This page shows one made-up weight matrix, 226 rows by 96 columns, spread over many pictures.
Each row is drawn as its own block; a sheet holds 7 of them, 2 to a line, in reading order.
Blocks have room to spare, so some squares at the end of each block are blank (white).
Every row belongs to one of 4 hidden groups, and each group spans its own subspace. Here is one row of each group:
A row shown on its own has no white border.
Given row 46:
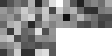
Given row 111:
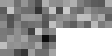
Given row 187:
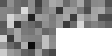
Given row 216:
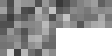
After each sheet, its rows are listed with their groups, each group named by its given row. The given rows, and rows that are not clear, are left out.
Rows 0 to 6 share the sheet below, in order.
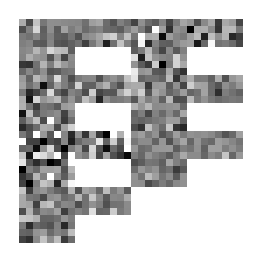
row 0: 46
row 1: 187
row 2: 187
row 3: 216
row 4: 187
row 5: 111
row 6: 216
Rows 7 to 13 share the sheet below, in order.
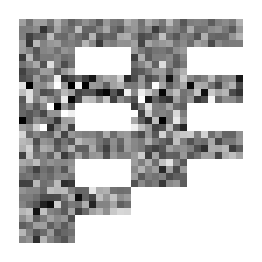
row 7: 187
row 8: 187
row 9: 111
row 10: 187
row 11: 216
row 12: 46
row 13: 46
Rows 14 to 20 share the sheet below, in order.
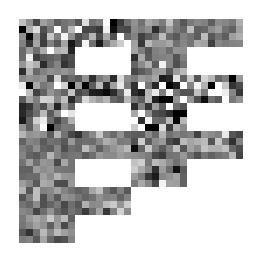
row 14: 187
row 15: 187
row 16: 111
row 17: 111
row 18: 46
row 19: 111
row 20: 46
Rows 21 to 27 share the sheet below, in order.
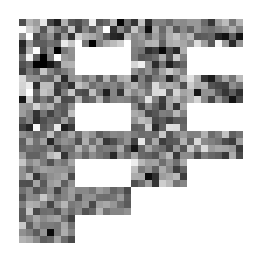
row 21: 216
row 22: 46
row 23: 216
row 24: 46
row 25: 111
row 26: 111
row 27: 187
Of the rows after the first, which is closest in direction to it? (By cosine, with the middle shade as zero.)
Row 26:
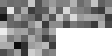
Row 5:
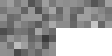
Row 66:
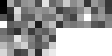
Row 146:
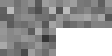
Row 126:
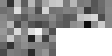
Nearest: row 146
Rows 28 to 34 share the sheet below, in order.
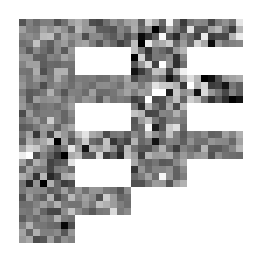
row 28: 46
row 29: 187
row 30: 187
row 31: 46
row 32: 216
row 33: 187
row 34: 111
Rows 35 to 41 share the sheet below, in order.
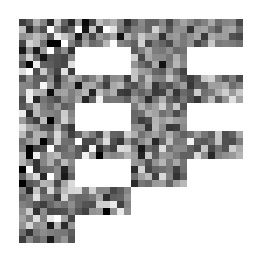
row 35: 111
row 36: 187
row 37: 187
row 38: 46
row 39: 187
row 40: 187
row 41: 46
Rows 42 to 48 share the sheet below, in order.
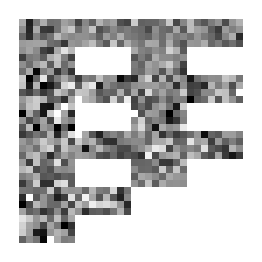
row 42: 216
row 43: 216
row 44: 216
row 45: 216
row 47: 46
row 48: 111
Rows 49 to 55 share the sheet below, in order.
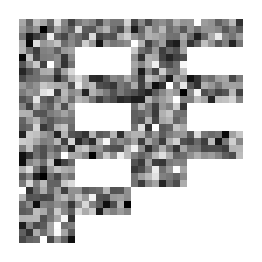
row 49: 187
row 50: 216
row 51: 46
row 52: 216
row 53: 216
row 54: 111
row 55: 216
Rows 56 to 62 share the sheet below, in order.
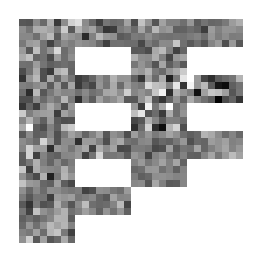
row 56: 46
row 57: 216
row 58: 216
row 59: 46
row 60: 187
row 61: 46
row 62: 216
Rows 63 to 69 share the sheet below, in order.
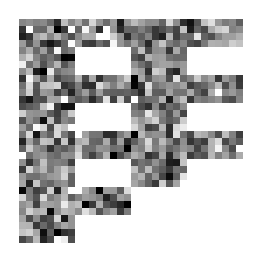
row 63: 111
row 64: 46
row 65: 216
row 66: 216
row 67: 216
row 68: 216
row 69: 46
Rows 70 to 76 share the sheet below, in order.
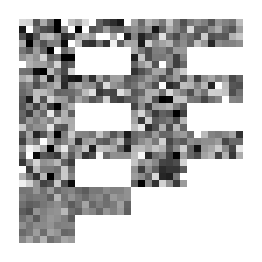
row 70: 111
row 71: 187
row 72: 46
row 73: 111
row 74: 187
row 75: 216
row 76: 216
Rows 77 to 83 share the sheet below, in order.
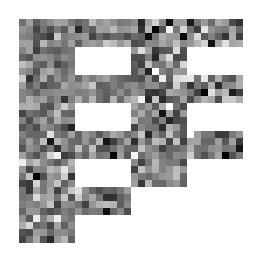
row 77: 46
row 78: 216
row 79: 216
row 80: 46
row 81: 111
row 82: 216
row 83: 46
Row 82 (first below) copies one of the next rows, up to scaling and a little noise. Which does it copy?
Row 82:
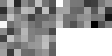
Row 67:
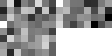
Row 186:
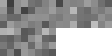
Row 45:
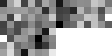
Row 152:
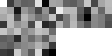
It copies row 67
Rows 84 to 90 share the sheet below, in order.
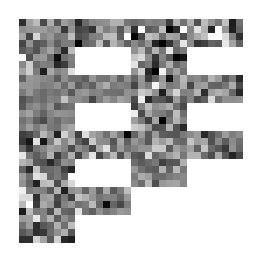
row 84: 216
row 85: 111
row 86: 216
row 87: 187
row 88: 216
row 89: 46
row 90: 216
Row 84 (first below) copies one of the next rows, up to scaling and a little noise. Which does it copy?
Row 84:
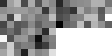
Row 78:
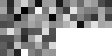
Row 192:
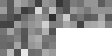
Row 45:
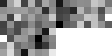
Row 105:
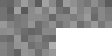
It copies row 45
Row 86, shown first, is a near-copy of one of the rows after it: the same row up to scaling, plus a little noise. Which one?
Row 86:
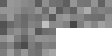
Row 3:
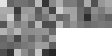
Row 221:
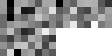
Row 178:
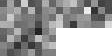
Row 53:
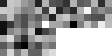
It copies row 53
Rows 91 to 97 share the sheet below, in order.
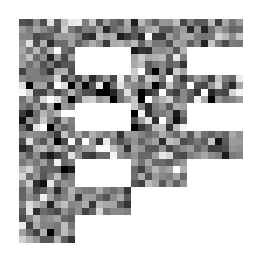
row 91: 46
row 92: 216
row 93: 111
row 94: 187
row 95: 111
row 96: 111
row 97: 187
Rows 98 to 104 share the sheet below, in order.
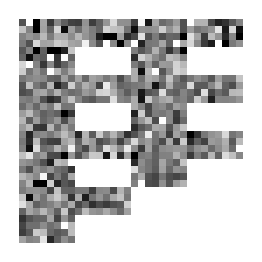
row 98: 46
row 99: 216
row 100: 111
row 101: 187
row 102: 216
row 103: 216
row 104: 111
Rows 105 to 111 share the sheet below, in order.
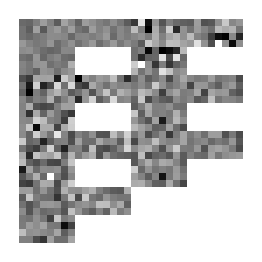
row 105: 216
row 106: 46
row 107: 216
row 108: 187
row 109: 187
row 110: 187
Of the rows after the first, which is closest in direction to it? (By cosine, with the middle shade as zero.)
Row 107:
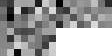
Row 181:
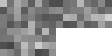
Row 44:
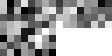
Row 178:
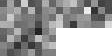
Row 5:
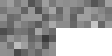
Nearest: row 44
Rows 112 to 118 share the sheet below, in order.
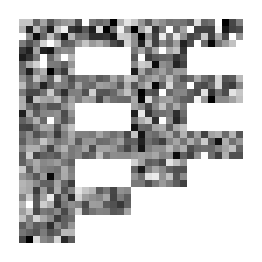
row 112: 111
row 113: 187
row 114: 187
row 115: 187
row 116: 187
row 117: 216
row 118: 216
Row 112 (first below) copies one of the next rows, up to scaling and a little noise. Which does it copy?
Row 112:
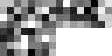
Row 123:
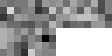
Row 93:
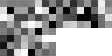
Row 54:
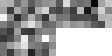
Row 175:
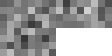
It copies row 54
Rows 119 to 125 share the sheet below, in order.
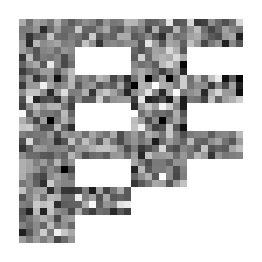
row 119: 187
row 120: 216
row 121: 187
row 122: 187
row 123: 111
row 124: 187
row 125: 46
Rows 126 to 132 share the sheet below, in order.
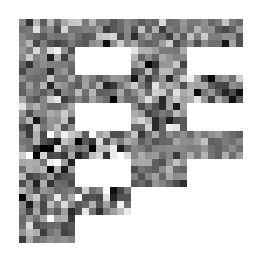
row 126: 46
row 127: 111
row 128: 111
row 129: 46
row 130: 46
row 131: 216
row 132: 187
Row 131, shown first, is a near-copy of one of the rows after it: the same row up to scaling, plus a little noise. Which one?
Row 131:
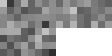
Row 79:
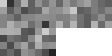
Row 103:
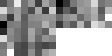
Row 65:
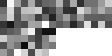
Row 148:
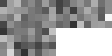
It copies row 79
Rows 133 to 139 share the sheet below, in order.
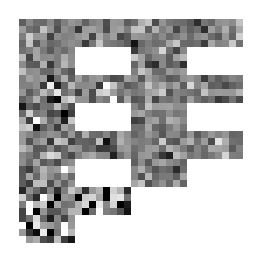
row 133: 187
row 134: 216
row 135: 111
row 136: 46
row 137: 111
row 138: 111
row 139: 187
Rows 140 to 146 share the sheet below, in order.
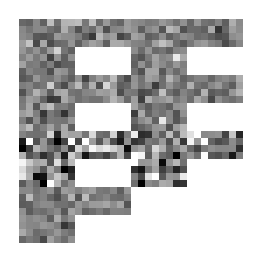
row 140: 46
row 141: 111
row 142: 111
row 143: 187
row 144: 111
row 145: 216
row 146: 111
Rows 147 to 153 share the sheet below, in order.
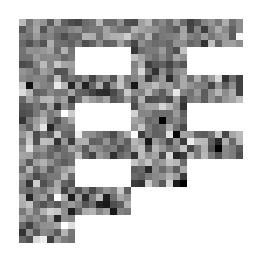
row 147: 46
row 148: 216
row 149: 111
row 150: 187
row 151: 216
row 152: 216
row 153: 111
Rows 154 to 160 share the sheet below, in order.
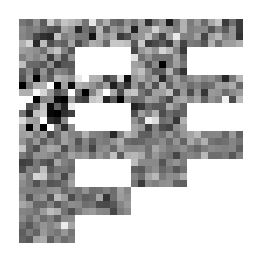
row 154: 46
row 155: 187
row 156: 216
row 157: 111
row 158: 111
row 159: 216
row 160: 111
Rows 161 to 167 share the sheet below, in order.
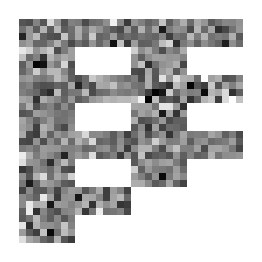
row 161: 111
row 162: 111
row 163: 46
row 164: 46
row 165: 216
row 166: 187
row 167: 187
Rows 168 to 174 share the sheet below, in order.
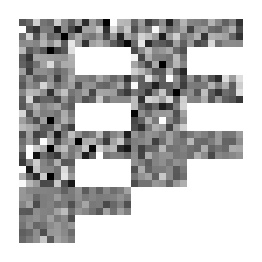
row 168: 187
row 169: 187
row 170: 187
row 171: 187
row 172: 187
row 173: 187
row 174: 216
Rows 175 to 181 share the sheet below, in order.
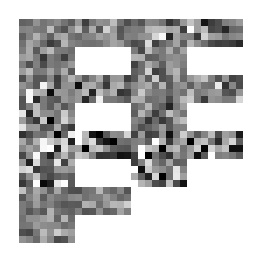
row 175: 111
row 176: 46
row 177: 187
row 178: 216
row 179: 46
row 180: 187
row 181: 46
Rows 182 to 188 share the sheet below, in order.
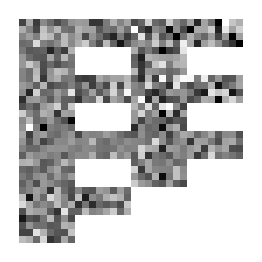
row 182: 46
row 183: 187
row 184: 216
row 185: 46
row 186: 216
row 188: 111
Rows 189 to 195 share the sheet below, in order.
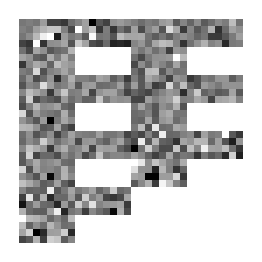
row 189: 46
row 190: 111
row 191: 187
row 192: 216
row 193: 187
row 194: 111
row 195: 111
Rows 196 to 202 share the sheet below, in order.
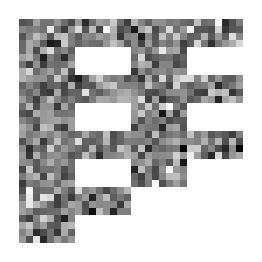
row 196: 111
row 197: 187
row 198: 46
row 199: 46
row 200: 187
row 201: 216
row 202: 216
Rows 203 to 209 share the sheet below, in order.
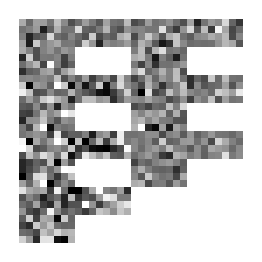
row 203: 187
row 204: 111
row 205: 111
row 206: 216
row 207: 111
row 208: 111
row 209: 46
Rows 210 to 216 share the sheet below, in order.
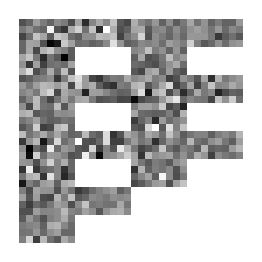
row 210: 111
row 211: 216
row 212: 46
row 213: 216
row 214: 187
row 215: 187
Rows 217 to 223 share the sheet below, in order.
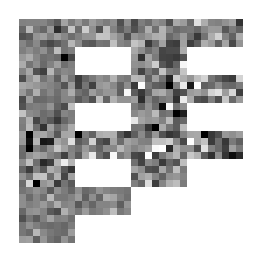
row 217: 111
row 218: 216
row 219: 216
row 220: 111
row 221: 216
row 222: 46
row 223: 111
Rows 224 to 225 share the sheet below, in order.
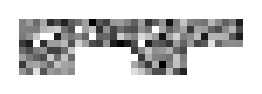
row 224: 46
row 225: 187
